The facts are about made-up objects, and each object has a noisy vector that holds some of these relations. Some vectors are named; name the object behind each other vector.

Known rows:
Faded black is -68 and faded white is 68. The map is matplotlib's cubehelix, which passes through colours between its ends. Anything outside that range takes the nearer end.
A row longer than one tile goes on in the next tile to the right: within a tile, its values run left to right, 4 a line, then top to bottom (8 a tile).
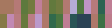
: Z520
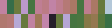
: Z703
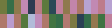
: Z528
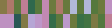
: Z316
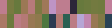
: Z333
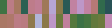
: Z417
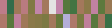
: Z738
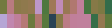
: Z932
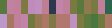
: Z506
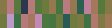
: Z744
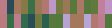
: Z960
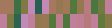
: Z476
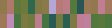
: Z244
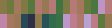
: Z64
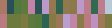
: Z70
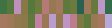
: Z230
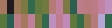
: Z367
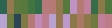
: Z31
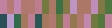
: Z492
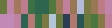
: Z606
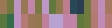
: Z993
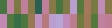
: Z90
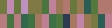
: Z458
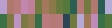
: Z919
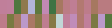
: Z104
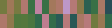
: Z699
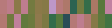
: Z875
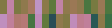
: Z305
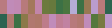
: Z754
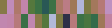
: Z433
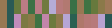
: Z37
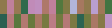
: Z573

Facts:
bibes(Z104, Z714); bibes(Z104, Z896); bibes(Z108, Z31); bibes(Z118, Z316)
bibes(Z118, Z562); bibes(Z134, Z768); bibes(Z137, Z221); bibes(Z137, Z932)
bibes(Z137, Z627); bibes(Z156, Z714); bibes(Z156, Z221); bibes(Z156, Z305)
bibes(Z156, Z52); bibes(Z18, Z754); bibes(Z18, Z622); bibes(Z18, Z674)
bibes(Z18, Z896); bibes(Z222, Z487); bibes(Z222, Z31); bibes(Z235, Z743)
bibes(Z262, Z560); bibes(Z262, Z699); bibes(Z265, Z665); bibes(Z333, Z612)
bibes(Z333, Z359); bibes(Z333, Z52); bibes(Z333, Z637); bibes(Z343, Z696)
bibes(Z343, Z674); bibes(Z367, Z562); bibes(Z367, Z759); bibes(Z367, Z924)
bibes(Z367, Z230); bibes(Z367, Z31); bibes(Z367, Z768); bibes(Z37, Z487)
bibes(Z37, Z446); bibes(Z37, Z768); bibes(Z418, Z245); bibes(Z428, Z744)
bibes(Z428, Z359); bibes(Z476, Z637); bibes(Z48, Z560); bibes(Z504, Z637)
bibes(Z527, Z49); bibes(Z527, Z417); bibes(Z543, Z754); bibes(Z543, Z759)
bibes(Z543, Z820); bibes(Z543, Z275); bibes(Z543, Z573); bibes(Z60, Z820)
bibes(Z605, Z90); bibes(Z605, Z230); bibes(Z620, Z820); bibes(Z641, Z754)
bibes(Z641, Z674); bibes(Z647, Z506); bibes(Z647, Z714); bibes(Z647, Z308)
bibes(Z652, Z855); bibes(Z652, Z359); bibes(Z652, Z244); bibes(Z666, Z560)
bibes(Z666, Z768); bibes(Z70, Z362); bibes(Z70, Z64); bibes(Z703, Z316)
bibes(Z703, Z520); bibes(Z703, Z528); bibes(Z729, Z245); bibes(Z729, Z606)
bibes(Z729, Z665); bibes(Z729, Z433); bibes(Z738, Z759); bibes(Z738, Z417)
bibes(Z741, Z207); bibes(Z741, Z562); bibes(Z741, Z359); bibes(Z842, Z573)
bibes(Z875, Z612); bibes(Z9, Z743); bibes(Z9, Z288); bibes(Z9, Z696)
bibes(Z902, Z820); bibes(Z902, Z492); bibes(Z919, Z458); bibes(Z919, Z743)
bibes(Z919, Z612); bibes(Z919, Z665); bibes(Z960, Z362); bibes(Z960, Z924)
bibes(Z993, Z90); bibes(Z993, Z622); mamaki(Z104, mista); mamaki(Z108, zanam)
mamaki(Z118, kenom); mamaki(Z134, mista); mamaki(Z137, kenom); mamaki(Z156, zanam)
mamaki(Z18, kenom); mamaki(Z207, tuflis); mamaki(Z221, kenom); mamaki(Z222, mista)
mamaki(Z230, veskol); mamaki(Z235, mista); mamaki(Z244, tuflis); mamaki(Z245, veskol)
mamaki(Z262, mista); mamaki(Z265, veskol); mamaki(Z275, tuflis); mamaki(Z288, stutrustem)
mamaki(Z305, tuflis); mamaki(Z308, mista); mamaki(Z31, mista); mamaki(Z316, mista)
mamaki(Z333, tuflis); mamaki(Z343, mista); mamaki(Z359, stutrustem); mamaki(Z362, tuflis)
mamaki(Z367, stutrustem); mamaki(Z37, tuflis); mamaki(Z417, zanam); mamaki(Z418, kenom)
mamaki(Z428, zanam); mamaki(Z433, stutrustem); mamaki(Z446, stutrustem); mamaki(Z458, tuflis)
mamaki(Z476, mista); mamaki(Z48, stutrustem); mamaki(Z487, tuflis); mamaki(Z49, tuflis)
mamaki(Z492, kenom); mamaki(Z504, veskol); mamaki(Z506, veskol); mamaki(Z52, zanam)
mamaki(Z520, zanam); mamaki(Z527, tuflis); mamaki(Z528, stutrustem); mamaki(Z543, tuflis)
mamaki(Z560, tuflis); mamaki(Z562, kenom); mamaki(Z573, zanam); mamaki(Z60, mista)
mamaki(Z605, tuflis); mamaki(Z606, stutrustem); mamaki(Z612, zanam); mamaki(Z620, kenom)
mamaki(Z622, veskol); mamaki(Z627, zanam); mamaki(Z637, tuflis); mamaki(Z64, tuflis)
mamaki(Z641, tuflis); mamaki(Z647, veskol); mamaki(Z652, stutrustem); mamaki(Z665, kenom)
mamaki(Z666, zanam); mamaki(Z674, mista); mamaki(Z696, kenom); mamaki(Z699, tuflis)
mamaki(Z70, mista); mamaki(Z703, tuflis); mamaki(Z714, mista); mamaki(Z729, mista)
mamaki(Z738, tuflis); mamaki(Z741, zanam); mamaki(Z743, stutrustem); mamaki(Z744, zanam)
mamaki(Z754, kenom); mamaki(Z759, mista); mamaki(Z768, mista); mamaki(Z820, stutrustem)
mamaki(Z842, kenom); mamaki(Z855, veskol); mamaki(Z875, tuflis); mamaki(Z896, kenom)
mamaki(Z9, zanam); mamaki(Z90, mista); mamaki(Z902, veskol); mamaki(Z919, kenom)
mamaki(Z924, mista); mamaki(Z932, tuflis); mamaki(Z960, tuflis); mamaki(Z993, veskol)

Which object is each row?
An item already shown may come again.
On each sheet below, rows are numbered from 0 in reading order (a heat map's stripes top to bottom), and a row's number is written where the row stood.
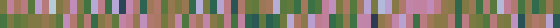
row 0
Z275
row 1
Z118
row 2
Z960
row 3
Z60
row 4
Z37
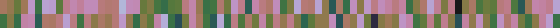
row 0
Z60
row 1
Z665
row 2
Z573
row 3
Z902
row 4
Z367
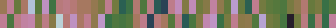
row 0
Z104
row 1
Z48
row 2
Z612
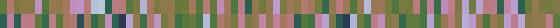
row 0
Z820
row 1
Z9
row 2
Z108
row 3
Z9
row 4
Z647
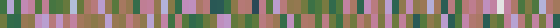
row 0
Z674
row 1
Z417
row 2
Z487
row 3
Z573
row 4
Z543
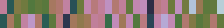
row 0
Z652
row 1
Z729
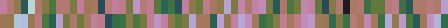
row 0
Z156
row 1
Z696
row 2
Z137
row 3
Z367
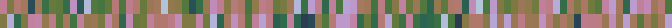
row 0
Z562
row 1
Z605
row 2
Z520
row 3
Z245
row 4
Z343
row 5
Z759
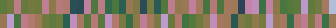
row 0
Z855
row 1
Z446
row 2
Z235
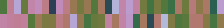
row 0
Z506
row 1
Z418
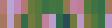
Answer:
Z665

